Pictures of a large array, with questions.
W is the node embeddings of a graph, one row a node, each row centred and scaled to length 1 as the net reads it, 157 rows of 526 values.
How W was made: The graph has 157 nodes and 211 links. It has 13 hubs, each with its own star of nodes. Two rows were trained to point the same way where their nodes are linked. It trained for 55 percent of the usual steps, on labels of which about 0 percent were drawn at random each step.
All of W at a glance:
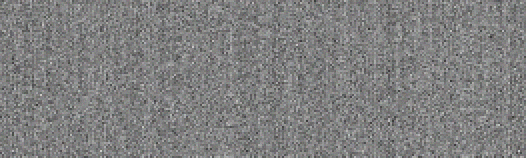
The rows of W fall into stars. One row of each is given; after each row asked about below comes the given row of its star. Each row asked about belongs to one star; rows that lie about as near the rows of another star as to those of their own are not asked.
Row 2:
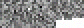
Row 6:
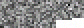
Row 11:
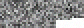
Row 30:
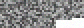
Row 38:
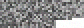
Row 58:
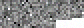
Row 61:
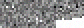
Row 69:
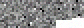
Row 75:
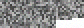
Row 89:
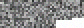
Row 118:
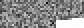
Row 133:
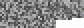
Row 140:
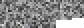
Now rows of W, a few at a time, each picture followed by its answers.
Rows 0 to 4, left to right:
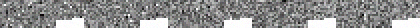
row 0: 89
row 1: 2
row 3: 38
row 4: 30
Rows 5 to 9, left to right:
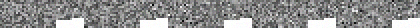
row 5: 118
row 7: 133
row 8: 11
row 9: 118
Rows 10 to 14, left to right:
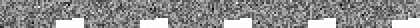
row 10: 38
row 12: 58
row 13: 118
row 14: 61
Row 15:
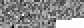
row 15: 58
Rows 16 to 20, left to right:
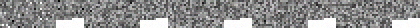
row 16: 89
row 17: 118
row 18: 133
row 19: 69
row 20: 30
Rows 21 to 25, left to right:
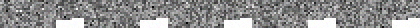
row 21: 118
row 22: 140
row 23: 118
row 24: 61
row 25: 61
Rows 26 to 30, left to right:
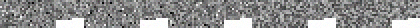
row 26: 38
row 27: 75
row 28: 75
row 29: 6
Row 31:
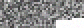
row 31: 30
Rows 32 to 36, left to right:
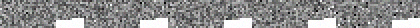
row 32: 58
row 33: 89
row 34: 89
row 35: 118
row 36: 89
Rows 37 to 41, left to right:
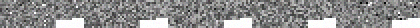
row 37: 30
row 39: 89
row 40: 6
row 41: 11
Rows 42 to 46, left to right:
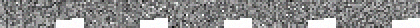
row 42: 58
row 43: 118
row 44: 133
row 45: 2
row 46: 38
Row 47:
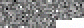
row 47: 6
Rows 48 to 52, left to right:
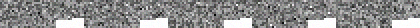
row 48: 133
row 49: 2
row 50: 61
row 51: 2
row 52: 61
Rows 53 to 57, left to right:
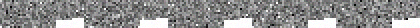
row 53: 89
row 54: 133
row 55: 69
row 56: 75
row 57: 6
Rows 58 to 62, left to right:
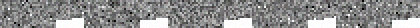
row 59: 38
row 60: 58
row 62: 89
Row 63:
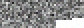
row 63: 2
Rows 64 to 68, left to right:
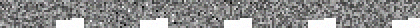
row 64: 133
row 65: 140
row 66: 118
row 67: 69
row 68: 140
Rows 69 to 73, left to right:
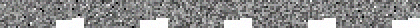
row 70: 38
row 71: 61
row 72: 58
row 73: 140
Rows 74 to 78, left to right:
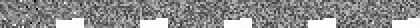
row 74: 6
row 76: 61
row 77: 11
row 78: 6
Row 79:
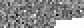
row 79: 133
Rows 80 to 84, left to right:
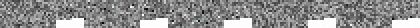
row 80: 75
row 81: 118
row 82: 38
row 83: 61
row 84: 30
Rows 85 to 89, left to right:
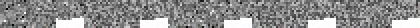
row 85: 6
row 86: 6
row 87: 140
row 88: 89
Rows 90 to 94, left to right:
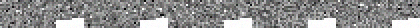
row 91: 69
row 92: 6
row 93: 58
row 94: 2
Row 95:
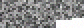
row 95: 69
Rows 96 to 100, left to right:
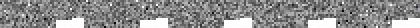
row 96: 140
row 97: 2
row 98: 69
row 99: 118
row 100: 75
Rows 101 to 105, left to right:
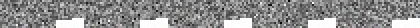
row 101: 140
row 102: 140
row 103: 75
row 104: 133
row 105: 30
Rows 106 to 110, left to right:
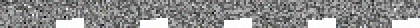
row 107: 69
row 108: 2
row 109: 30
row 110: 30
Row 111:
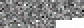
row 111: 2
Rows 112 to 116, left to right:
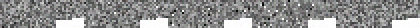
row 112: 38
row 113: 140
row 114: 75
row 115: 133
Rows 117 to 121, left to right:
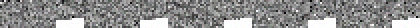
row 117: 118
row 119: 140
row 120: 140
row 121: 140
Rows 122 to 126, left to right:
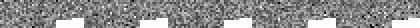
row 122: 118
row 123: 38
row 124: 69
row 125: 58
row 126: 140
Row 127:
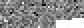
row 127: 30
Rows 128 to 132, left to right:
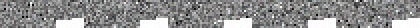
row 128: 11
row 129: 38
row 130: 89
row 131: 38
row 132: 6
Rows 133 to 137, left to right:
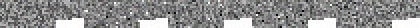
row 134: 11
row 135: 89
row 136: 75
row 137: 6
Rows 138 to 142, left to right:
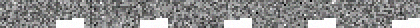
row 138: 133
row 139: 75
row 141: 11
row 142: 6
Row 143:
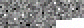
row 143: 69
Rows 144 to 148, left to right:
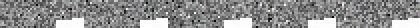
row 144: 133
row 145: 118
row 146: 38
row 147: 133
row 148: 133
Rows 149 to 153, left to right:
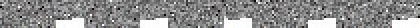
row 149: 38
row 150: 58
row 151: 75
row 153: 61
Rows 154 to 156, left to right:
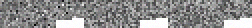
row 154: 140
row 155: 2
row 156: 89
